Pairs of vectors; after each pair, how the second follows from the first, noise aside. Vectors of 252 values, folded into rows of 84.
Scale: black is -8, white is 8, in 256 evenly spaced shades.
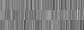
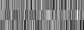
scaled up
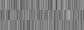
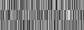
scaled up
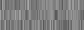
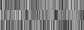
scaled up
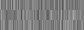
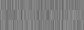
shrunk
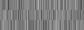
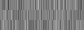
copied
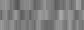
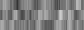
scaled up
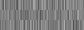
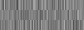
copied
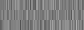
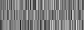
scaled up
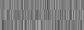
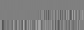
partly zeroed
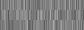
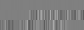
partly zeroed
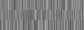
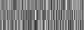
scaled up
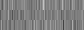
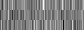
scaled up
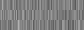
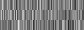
scaled up
